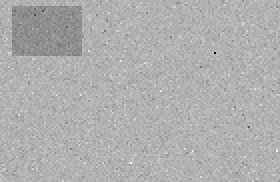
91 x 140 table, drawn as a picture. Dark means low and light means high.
Overall the values sit about 70% of the way up the scale. The top left is the ninth with the lowest average. In the top left lies a patch that is lower than the rest. Neither half mirrors the other. Most values sit high, with a long tail of low ones.
